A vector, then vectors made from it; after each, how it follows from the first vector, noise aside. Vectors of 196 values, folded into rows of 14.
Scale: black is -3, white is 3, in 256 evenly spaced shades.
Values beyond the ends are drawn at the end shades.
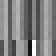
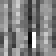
wrapped around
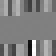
partly zeroed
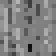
partly zeroed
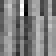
reversed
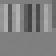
partly zeroed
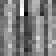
reversed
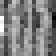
wrapped around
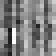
wrapped around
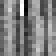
reversed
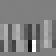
partly zeroed
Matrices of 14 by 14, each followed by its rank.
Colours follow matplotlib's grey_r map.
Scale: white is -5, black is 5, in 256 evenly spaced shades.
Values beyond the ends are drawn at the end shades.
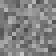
full rank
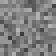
full rank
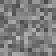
full rank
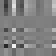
one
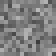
full rank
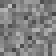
full rank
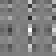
one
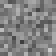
full rank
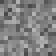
full rank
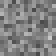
full rank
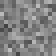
full rank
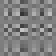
one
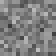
full rank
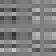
one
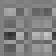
one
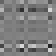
one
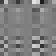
one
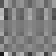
one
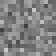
full rank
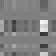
one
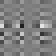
one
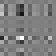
one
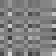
one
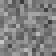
full rank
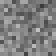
full rank
